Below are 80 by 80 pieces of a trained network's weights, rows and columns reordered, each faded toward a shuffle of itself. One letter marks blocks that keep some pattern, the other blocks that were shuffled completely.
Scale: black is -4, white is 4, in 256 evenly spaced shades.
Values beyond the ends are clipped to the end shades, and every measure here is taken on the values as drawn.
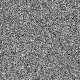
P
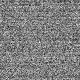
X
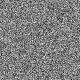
P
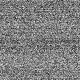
X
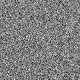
X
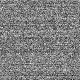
X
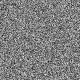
P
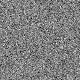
P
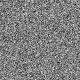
P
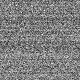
X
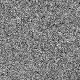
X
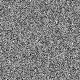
P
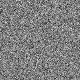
P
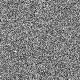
P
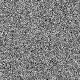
P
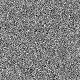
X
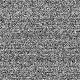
X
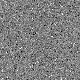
X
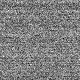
X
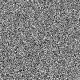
P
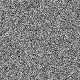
P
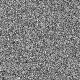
P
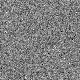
P
